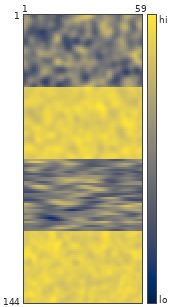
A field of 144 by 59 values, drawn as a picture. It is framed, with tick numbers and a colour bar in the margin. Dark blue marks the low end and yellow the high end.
It is made of 4 by 1 panels. Panel 1,1: middling, blotchy, strong in contrast. Panel 2,1: very high, blotchy, faint in contrast. Panel 3,1: middling, streaked across, strong in contrast. Panel 4,1: very high, blotchy, faint in contrast.
